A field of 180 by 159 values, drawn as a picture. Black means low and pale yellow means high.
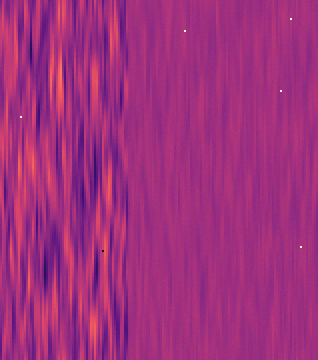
No overall slope runs across the table. Streaks run downward. The right part is calmer, past a seam about 40% of the way across. Six lone cells stand out: five far higher and one far lower than their neighbours. Neither half mirrors the other. A few values lie far out on both sides of the bulk.
